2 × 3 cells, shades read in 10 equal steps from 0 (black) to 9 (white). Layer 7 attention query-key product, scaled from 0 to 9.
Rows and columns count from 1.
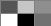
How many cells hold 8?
0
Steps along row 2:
down up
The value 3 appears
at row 1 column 1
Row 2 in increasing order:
0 4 9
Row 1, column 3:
5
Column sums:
12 7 9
